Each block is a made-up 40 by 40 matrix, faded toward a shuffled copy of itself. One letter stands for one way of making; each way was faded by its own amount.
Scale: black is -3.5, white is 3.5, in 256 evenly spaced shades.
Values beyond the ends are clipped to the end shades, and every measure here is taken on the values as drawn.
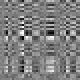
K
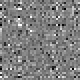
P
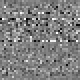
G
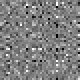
P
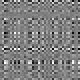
K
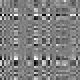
K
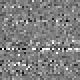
G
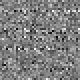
G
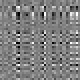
K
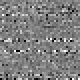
G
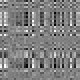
K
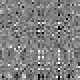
P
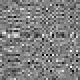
P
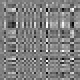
K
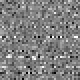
G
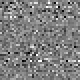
G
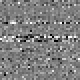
G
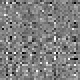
P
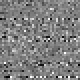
G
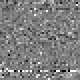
G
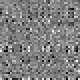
P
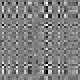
K
